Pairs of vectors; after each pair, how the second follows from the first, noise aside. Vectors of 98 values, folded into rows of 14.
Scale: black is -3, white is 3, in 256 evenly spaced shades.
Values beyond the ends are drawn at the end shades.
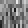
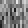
copied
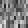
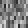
copied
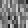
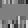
partly zeroed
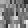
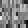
sign-scrambled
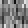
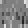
partly zeroed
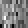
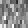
sign-scrambled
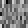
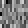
copied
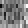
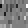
partly zeroed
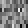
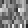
sign-scrambled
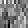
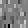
partly zeroed
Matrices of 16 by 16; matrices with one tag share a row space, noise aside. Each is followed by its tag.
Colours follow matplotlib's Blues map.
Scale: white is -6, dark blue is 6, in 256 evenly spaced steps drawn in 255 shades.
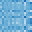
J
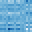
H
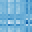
H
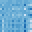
J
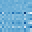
J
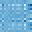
J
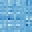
H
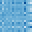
J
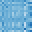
J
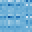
H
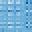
H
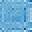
J
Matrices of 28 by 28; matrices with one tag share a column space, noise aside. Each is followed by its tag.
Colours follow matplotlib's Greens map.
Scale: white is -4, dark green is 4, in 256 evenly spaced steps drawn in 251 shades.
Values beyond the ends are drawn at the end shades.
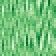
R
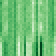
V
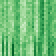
V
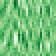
R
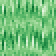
R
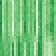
V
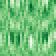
R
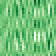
R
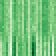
V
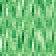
R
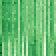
V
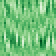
R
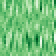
R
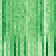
V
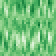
R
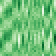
R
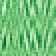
R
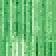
V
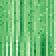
V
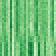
V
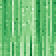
V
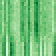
V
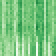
V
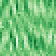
R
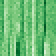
V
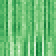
V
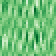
R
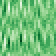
R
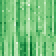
V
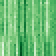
V
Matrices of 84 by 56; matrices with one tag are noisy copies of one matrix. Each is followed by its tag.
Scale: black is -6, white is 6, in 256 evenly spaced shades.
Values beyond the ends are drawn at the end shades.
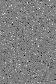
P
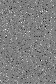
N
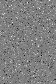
P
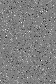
N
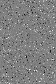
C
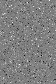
P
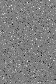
P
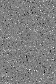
C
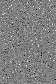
P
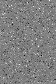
P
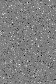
P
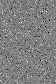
N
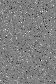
N
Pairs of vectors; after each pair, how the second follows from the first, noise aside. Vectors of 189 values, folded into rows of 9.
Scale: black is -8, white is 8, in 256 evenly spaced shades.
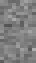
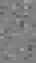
partly zeroed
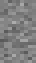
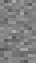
wrapped around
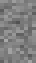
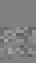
partly zeroed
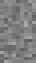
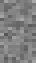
wrapped around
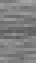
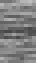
scaled up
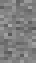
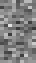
scaled up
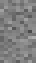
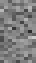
scaled up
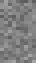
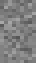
wrapped around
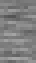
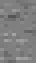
partly zeroed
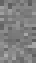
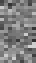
scaled up
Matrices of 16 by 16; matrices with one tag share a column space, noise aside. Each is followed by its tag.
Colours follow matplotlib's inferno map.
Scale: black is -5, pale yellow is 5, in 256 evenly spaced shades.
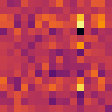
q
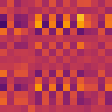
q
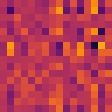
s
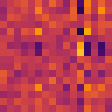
s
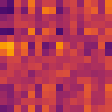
s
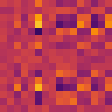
q
